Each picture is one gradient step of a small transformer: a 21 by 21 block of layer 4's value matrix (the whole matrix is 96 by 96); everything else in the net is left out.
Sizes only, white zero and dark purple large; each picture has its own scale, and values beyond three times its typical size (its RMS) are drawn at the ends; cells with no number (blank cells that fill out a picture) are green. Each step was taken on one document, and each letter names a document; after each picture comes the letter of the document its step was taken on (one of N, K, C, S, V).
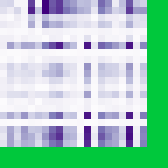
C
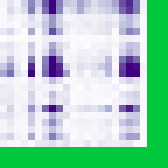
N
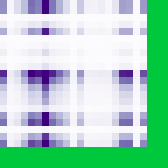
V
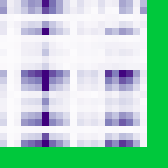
V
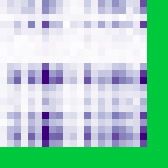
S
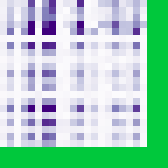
N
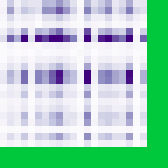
C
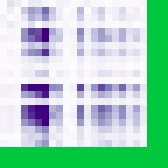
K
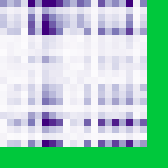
S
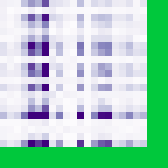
K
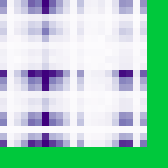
V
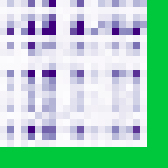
N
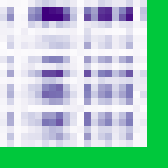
C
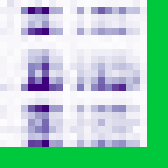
K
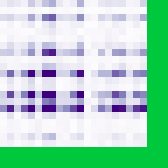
N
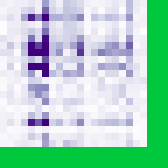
K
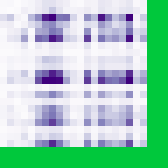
C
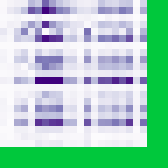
C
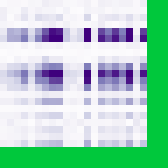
C
